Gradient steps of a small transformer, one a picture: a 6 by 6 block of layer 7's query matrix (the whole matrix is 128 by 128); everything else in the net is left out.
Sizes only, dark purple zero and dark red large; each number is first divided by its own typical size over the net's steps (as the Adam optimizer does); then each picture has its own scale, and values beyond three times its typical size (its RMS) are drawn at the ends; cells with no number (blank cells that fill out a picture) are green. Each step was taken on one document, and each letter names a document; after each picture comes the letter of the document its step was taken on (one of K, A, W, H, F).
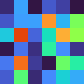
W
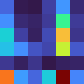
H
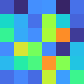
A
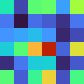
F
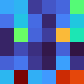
H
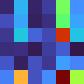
H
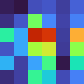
F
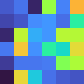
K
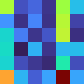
H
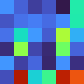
H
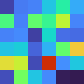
W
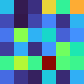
A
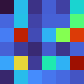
W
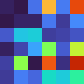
K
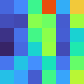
F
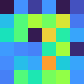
A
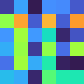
W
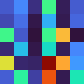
A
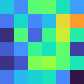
W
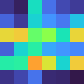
F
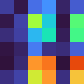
F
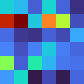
W
